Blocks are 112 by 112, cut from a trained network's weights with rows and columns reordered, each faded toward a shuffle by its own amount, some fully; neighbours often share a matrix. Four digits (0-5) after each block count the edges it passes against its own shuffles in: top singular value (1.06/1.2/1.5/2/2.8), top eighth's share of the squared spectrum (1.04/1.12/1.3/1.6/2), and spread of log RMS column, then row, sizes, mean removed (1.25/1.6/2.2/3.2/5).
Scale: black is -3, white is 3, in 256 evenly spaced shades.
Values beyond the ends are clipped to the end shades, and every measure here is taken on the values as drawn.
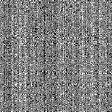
4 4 2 3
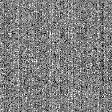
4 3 1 2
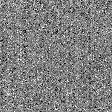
2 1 0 0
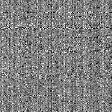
4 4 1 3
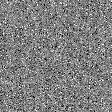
1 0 0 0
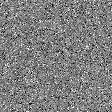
0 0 0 0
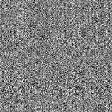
4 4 1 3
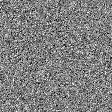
0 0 0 0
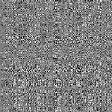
4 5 4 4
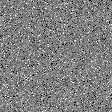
0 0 0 0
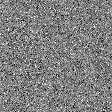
0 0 0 0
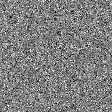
2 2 0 0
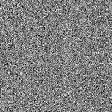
3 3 0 1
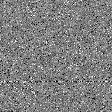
2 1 0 1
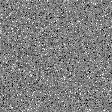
0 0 0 0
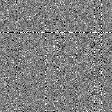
4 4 3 2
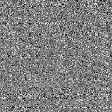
3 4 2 3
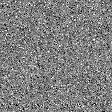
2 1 0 0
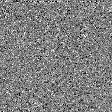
2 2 0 1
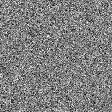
2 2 0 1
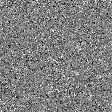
1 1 0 1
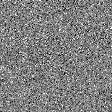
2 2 0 1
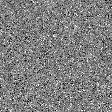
1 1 0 1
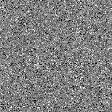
2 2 1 2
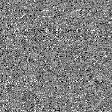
3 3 1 3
